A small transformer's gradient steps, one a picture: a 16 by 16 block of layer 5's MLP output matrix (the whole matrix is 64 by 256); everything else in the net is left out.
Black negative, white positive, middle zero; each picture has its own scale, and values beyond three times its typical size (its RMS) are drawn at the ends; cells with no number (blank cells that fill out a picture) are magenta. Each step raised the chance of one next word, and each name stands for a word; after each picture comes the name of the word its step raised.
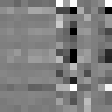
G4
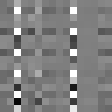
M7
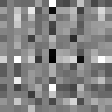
G4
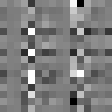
M7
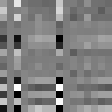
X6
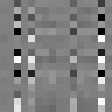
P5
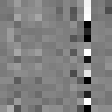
X6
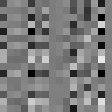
P5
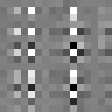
M7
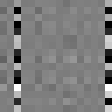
G4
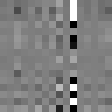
X6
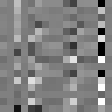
P5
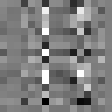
M7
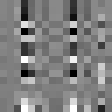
P5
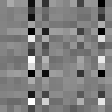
P5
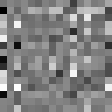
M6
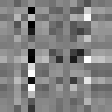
G4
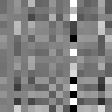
X6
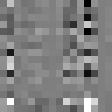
P5
